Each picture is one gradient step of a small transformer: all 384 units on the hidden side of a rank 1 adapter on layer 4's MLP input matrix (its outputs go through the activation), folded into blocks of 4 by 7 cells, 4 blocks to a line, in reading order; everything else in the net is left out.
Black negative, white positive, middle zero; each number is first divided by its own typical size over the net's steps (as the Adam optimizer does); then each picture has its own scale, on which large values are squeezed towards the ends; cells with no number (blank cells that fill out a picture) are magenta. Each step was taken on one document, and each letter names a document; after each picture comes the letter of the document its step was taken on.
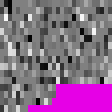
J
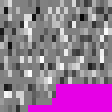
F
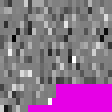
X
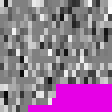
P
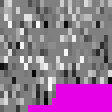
J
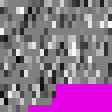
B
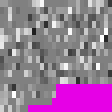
X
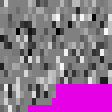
F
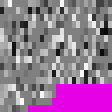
B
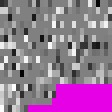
P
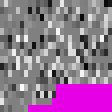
B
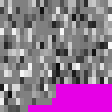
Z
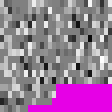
Z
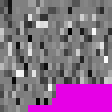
J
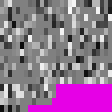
Z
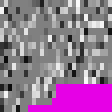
Z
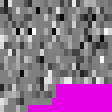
F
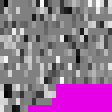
P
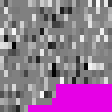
P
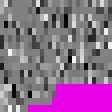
X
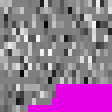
P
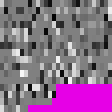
B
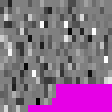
J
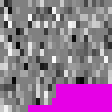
J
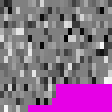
J
